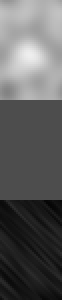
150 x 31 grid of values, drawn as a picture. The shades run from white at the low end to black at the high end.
It is made of 3 by 1 panels. Panel 1,1: low, smooth. Panel 2,1: high, flat. Panel 3,1: very high, slanting down to the right, faint in contrast.
